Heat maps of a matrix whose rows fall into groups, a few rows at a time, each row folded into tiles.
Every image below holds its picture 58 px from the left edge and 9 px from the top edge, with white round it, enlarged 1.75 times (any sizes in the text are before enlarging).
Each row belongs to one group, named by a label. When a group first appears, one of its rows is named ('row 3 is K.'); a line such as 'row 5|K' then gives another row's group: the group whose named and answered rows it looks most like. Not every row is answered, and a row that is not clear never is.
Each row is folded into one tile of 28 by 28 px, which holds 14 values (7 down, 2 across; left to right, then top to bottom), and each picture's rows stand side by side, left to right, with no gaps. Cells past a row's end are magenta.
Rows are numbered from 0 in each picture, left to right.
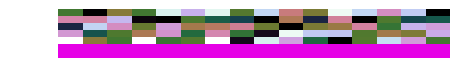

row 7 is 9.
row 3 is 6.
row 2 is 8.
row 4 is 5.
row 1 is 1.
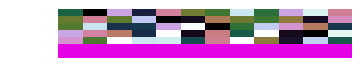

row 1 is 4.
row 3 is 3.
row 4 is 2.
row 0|9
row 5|5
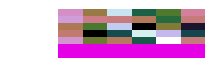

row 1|5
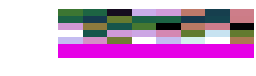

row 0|2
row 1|3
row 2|3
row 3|2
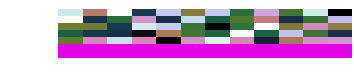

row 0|1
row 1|4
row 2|8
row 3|5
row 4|1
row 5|4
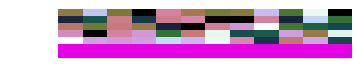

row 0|2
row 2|5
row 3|2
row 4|1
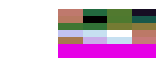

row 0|3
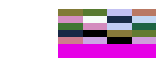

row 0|4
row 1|8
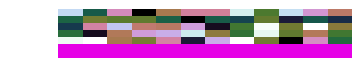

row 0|4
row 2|6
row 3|3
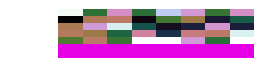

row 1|1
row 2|5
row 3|3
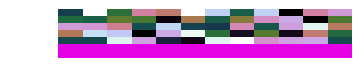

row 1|2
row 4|4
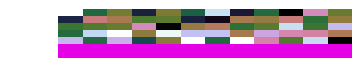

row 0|5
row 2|3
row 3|8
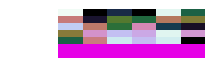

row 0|1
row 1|9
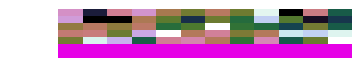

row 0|1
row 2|3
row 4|5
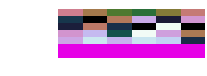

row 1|5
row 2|2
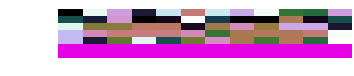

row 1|1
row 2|8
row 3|6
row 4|8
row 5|3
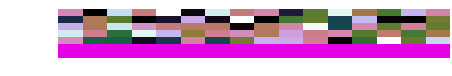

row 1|6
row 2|8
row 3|8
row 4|9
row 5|6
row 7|8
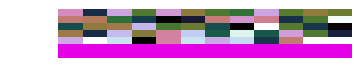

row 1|6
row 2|3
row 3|5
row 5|4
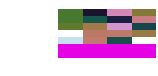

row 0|9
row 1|8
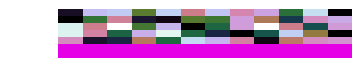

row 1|1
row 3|4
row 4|1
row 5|4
